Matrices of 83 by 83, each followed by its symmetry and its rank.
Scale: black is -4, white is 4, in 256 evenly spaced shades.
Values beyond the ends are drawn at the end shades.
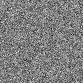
neither, full rank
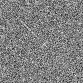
symmetric, full rank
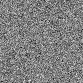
neither, full rank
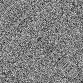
symmetric, full rank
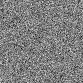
neither, full rank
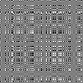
symmetric, rank two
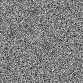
symmetric, full rank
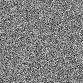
neither, full rank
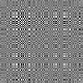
symmetric, rank two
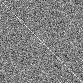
symmetric, full rank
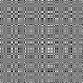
symmetric, rank two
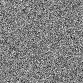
neither, full rank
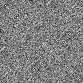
symmetric, full rank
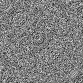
symmetric, full rank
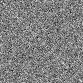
symmetric, full rank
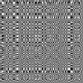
symmetric, rank two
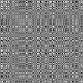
symmetric, rank two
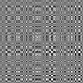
symmetric, rank two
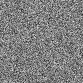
neither, full rank
